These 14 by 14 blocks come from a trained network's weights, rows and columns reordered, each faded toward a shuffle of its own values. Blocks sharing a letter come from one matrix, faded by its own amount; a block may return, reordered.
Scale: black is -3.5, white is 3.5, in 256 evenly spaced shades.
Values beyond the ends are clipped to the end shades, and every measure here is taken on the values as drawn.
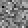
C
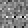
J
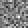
C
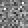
C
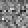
J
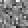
C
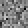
C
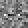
J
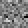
J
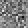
C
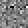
J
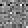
J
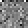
J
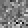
J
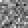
C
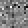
J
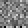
J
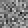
C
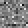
J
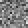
C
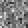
C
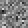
C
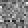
J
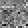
J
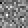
C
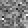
C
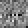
J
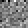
J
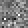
C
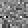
J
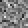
C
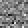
J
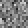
C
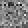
J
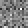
J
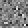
J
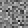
J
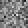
C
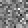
C
